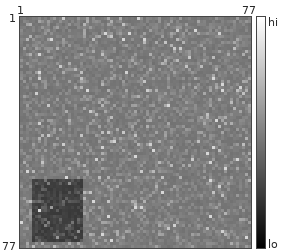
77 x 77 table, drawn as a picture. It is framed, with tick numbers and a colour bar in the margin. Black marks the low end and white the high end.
An odd patch, lower than its surroundings, sits in the bottom left. The ninth with the lowest average is the bottom left. No regular stripes run through it. The halves do not mirror each other.
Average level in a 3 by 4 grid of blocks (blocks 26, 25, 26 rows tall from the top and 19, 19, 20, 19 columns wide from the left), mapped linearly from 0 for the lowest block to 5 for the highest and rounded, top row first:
5 5 5 5 / 5 5 5 5 / 0 4 5 5
